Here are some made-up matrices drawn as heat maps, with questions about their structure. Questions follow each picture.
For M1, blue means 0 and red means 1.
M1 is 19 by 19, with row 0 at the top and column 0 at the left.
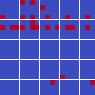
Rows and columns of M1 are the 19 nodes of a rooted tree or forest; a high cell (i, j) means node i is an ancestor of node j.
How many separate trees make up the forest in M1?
4
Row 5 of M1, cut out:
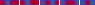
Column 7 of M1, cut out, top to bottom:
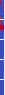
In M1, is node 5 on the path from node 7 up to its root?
yes
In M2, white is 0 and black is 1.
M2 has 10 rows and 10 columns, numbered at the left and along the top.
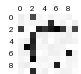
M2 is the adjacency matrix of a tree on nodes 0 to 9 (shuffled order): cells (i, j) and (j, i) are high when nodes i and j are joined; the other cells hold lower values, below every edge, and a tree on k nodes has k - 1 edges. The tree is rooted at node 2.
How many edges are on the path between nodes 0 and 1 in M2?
3
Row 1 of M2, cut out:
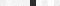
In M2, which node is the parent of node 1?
5
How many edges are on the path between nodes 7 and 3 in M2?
2
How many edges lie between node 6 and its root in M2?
1
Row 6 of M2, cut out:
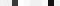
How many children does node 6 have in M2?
1
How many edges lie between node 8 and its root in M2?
2
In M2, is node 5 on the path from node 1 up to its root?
yes
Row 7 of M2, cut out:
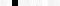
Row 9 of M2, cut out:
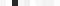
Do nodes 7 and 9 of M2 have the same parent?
yes
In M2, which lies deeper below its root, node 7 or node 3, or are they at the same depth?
the same depth
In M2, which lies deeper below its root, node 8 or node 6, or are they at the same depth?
node 8
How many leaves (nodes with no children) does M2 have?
7
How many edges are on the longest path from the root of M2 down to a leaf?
2
